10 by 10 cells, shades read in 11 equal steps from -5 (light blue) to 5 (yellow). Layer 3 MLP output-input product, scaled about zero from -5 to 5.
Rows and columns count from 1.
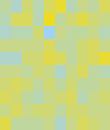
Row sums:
0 9 -15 3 7 -4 2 2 5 0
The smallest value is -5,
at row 3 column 5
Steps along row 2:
up same down up down up up down down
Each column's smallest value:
-3 -3 -2 -2 -5 -3 -2 -2 -1 -2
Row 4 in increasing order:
-1 -1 0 0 0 0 0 1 2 2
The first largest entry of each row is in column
6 5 4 5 10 8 2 1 2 1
